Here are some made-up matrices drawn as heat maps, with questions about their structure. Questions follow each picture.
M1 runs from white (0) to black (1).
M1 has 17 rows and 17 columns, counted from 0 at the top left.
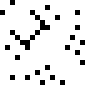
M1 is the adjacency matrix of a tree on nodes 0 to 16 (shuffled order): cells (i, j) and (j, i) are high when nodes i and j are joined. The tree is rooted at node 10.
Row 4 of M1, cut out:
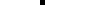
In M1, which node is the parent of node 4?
8
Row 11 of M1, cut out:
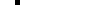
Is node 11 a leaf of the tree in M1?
yes
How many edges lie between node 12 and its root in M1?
5
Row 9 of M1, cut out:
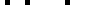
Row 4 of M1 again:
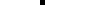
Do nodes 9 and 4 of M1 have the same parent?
no
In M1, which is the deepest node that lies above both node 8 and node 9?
5
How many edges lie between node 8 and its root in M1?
3
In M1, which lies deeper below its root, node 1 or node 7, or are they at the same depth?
the same depth
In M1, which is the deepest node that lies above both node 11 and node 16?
15
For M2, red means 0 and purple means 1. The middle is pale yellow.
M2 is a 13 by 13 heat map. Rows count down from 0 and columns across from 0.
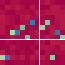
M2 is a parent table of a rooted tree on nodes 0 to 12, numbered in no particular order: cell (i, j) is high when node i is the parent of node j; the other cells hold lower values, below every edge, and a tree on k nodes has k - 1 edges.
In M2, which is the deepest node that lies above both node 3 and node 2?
6
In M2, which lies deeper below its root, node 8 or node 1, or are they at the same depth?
node 1
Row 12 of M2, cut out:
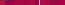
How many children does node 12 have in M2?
0
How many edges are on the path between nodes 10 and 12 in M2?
6
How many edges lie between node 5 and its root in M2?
1
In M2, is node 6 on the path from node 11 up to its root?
yes
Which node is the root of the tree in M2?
7
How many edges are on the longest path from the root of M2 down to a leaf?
5
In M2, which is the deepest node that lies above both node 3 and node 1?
6
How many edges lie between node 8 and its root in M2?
2
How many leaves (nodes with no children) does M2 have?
8
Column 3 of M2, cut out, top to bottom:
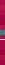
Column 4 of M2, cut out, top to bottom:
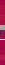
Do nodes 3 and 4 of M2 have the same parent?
no
